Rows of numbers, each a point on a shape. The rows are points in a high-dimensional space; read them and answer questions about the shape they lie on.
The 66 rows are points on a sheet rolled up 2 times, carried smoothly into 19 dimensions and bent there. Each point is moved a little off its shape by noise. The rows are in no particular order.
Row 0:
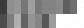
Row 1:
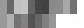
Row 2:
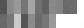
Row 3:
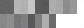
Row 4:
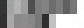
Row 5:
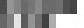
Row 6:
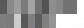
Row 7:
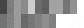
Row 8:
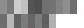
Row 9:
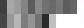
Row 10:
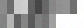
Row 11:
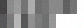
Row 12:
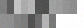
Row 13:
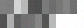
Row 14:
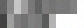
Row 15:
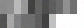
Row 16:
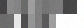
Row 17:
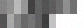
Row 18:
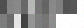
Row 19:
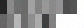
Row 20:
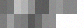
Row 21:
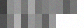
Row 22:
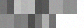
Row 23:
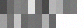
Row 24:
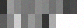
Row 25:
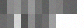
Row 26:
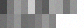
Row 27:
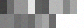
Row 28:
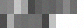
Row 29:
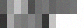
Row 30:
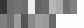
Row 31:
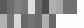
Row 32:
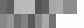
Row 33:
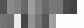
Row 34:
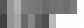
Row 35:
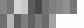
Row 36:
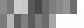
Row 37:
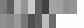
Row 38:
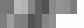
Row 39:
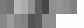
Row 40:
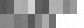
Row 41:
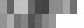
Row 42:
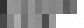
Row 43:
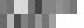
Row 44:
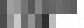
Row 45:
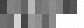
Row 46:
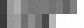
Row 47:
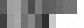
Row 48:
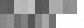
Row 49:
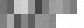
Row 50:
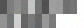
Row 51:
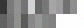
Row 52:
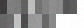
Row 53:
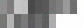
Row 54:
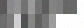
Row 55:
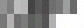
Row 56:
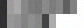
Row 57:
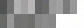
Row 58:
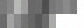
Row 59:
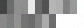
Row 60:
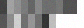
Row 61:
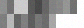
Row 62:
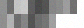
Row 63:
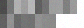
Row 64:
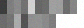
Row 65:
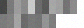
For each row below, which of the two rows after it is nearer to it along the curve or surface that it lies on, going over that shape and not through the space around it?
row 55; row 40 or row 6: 40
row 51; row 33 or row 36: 33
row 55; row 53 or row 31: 53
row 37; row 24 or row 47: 47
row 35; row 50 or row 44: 44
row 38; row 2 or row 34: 34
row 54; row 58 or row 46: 46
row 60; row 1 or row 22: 1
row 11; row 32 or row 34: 34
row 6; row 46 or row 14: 46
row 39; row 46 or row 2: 46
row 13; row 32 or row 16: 32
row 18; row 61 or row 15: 15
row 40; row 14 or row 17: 17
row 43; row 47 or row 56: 47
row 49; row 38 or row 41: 41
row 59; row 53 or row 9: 53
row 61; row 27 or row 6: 27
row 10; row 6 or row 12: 12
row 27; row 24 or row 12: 12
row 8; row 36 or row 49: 36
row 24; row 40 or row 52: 52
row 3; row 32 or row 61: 32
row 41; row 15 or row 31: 15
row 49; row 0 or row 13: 13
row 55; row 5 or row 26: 5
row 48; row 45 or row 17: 17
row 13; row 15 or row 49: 15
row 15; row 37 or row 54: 37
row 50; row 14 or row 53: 14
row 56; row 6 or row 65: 6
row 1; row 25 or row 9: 9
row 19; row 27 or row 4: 4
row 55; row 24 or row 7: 24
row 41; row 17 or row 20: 17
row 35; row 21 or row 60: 60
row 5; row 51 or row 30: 51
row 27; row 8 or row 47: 8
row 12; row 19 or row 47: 47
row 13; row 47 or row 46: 47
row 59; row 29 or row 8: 8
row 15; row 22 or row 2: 22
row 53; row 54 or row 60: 60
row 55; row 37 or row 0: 37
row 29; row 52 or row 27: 52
